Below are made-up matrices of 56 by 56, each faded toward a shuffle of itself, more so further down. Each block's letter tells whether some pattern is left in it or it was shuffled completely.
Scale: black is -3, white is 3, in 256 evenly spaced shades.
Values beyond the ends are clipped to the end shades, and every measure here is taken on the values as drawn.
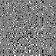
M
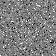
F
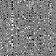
M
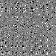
M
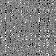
M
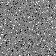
F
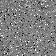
F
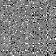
M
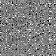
M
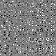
M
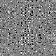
M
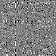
M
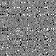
M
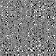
M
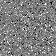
F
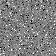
F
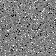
F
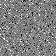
F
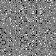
M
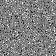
F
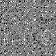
M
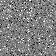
F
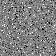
F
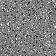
F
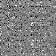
M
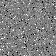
F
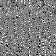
M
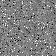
F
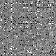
M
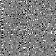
M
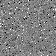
F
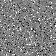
F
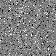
F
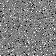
F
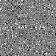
M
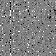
M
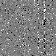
M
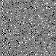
M
